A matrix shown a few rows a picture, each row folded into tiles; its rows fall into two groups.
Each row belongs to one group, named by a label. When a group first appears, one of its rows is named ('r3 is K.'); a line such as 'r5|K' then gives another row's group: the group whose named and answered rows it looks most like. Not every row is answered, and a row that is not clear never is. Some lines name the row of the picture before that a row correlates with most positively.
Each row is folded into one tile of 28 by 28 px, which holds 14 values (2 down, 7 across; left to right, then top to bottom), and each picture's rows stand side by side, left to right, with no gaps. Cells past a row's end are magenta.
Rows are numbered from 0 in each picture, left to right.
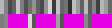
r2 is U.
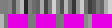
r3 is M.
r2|M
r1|M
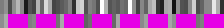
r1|U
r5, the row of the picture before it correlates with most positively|1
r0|U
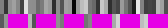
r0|M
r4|M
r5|U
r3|U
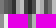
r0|U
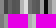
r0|M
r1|M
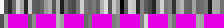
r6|M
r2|M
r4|U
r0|U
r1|U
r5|U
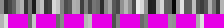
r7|M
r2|U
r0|U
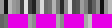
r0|M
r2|M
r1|M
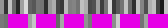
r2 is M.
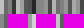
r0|U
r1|M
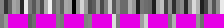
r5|U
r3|M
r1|U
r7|M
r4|U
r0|M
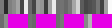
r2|U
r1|M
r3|M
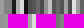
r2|U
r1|U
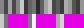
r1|U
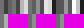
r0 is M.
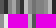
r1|U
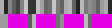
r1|M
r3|U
